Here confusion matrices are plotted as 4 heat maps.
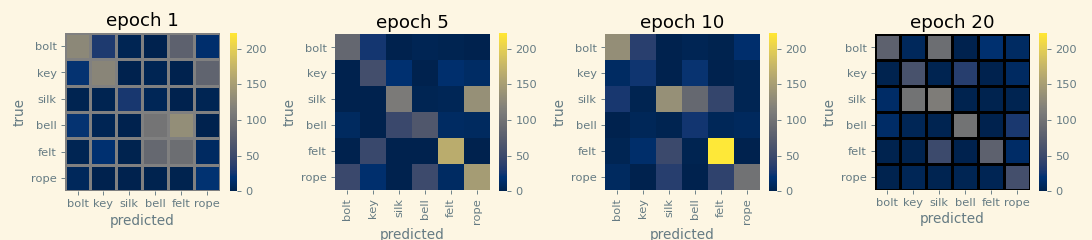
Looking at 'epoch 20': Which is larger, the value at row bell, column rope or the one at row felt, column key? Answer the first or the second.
the first
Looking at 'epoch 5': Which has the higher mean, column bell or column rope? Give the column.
rope
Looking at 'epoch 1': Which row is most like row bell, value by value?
felt
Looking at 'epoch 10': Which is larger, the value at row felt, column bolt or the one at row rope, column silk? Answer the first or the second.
the second
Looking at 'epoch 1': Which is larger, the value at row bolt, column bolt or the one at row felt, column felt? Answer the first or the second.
the first
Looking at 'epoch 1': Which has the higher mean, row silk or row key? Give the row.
key
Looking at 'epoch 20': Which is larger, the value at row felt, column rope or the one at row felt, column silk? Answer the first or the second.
the second
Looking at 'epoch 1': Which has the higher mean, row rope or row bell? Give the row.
bell
